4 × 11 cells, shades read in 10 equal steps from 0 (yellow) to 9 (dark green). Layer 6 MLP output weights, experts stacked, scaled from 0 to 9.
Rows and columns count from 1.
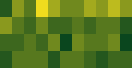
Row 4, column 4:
6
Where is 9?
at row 3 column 6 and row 3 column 11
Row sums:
44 69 72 75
